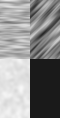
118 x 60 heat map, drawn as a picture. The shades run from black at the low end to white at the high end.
It is made of 2 by 2 panels. Panel 1,1: high, streaked across. Panel 1,2: middling, slanting up to the right, strong in contrast. Panel 2,1: very high, blotchy, faint in contrast. Panel 2,2: very low, flat.
